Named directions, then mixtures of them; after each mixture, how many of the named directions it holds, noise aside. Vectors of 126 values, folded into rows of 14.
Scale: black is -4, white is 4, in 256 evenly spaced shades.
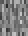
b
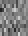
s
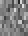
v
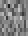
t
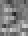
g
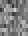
two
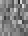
one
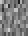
three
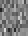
two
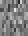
three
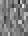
one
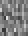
three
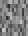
three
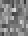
three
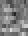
one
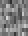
three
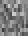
two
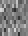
one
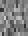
two
